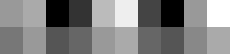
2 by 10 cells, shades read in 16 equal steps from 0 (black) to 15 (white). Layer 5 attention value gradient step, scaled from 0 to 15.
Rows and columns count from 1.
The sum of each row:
75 75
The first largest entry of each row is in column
10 6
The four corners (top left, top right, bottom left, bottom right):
9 15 7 10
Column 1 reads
9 7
